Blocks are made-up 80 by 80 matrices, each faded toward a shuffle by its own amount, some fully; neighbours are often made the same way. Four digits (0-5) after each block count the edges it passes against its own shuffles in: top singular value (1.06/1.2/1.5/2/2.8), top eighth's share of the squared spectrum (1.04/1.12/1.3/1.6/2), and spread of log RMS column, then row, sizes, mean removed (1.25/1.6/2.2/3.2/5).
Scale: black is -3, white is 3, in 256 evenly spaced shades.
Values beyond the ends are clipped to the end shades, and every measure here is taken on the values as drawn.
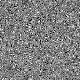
3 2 1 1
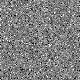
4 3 1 1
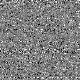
1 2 0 3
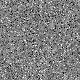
0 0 0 0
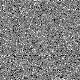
1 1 0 2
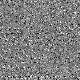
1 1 0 2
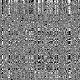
5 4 3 3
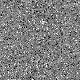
0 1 1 0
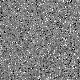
0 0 1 0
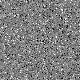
0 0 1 0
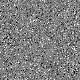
2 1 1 0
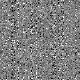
3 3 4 0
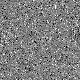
0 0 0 0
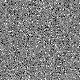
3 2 1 0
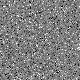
1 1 0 0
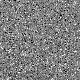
0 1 1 0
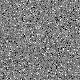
0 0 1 0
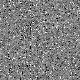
1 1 2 0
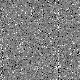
2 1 2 0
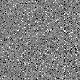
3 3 2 1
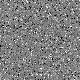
1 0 0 0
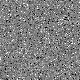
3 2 1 0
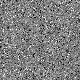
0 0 0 0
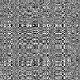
5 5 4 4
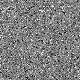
2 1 0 1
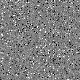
3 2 1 0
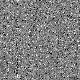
1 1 1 0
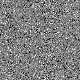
0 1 1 0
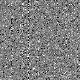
2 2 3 0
